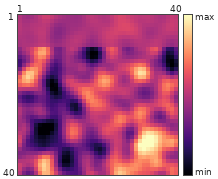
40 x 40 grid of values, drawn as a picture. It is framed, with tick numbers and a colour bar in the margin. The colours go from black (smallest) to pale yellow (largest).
Odd rows or columns: none. Seam: horizontal, 20% of the way down, the top part calmer. Mirror symmetry: none. Lone odd cells: none.
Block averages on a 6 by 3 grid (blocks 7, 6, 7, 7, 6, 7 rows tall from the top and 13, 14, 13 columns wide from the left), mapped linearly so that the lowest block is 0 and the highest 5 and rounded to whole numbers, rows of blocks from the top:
333
322
243
133
035
225
